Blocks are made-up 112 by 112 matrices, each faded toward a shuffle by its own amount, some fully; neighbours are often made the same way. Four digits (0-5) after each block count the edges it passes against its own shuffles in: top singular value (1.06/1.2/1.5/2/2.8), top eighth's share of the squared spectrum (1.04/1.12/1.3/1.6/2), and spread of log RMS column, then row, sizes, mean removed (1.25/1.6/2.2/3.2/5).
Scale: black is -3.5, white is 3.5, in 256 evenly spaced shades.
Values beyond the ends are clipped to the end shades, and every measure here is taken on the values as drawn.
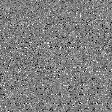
1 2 0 3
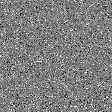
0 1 0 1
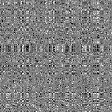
5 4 3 3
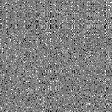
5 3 2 2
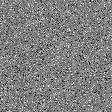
2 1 0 0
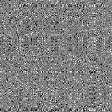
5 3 2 2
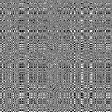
5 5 4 4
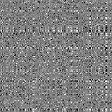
5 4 3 3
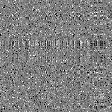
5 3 2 2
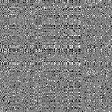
5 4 3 3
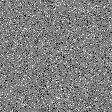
0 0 0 0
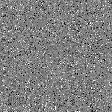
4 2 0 1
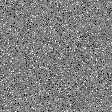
0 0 0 0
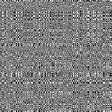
5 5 4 4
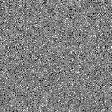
4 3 2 2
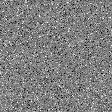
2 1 0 0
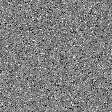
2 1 0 0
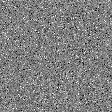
2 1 0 0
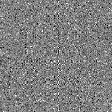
4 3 2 2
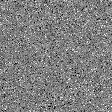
2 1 0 0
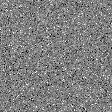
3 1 0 0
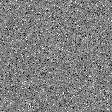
1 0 0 0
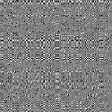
5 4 3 4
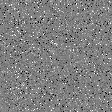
3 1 0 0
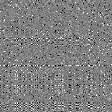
5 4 2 3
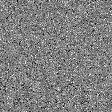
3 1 0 1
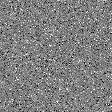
2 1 0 0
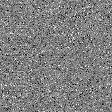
3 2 0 0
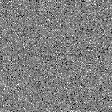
4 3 1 1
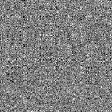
4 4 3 2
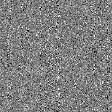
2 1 3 0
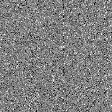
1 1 2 0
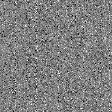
1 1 3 0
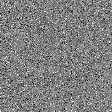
0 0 2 0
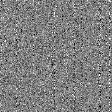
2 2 3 0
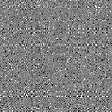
5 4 2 3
